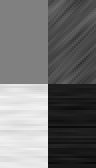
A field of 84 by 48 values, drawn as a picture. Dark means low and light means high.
It is made of 2 by 2 panels. Panel 1,1: middling, flat. Panel 1,2: low, slanting up to the right, faint in contrast. Panel 2,1: very high, streaked across, faint in contrast. Panel 2,2: very low, streaked across, faint in contrast.
